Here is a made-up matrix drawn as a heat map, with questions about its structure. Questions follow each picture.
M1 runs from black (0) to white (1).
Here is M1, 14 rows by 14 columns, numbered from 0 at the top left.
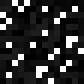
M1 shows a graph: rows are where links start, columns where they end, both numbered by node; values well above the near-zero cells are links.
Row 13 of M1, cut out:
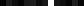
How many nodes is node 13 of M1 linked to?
1
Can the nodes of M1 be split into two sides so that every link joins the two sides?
no
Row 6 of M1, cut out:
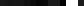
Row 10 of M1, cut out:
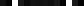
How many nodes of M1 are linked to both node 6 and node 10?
1
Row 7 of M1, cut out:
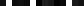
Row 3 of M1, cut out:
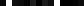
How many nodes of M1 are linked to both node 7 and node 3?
1
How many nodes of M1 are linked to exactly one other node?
3
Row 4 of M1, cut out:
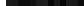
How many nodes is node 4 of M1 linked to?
1
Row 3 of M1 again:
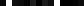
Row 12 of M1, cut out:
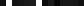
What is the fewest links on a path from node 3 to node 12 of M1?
2
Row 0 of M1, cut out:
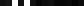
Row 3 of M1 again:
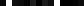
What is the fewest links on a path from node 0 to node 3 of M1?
6
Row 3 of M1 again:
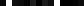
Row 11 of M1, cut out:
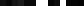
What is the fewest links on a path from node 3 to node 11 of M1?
3
